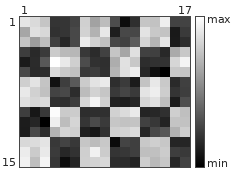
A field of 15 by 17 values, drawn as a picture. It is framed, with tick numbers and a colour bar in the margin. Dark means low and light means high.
Grain: checkered. Odd rows or columns: none. Histogram: two levels.
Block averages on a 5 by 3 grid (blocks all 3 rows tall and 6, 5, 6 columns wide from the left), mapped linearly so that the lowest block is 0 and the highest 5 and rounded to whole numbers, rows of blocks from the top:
2 4 3
3 0 2
3 5 3
2 0 2
3 4 2
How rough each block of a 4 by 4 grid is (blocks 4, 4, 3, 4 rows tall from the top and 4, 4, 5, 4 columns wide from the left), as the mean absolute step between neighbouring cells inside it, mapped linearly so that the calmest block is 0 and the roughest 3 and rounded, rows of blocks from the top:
1 0 2 1 | 1 0 2 1 | 3 2 3 2 | 1 1 2 0
